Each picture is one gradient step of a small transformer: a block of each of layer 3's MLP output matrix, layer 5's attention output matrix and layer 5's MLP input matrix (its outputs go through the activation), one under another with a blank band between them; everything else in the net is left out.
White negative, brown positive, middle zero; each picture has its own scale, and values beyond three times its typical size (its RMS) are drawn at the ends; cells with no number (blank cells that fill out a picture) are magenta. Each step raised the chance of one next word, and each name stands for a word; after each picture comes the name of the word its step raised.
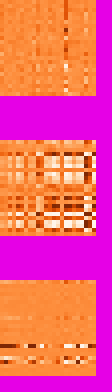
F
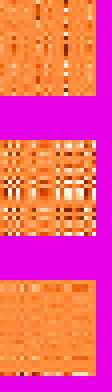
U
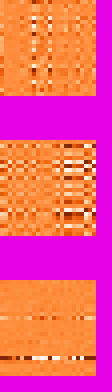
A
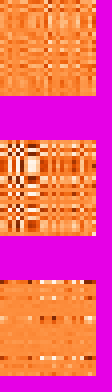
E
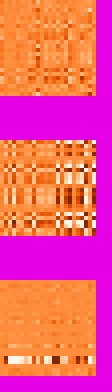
F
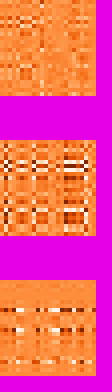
A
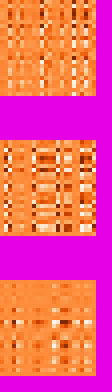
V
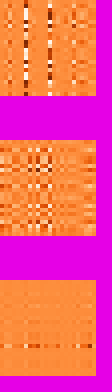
V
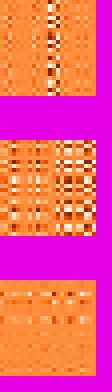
A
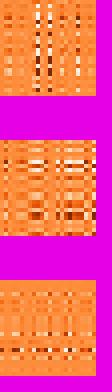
A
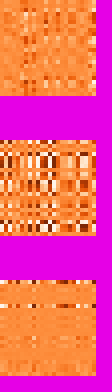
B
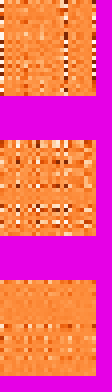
E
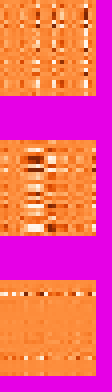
V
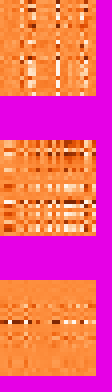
V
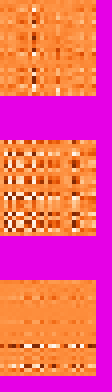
F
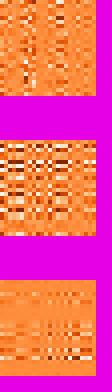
A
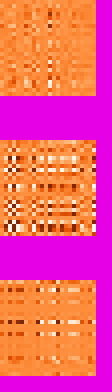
V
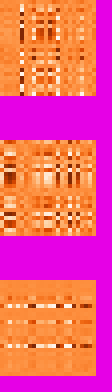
F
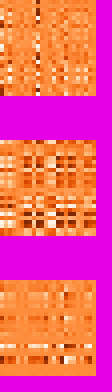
F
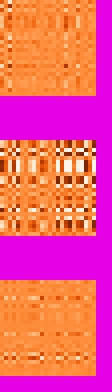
E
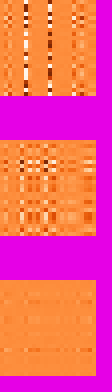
A
